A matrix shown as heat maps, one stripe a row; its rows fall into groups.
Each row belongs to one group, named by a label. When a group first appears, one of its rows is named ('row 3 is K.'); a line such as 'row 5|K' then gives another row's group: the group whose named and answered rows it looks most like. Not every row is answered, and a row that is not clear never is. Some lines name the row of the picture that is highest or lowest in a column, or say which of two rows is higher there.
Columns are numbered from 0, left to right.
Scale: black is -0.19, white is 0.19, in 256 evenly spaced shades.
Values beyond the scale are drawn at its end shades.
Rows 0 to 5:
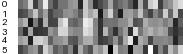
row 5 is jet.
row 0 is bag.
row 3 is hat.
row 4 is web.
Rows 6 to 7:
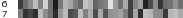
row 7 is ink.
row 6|bag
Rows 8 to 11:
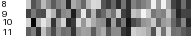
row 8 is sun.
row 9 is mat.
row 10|sun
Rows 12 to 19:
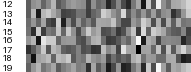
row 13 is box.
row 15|hat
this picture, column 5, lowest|14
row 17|jet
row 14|jet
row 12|bag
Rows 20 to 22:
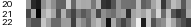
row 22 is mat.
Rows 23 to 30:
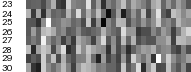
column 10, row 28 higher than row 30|Yes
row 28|sun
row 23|ink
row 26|box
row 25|ink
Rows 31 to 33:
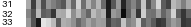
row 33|web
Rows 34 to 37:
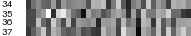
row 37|jet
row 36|jet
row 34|bag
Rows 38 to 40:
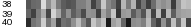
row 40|bag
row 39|jet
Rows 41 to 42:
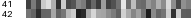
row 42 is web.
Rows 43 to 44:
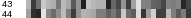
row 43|web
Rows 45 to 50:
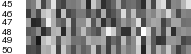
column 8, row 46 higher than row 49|No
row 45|bag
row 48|jet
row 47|ink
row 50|mat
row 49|web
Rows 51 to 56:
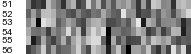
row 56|bag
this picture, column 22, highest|53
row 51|ink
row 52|box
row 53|web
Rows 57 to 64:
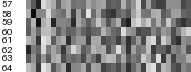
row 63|jet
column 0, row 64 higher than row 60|Yes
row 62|bag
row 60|box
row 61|sun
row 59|mat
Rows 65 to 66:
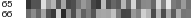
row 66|jet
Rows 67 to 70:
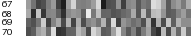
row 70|bag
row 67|ink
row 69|jet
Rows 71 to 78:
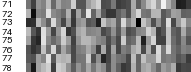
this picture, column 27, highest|71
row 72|ink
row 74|sun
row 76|mat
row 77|hat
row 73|jet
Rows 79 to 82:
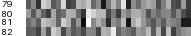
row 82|jet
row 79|sun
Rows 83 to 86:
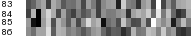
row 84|mat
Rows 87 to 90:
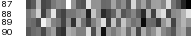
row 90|ink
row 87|hat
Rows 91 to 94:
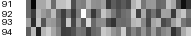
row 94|box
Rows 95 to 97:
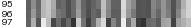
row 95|box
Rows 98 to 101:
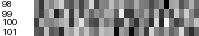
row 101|hat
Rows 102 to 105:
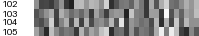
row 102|ink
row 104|jet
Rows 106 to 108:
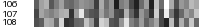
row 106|bag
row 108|bag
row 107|bag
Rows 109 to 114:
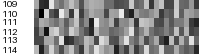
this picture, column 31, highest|113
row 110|jet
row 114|sun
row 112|web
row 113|bag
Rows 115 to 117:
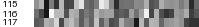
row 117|hat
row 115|web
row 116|web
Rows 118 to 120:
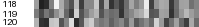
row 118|ink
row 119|ink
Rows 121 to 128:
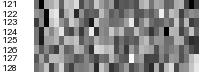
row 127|box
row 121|hat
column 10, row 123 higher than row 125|No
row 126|web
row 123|web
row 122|sun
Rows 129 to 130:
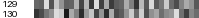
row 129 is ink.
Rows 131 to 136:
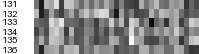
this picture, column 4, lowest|132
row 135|box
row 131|hat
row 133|box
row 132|sun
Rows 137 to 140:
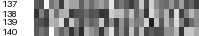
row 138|jet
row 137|hat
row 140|box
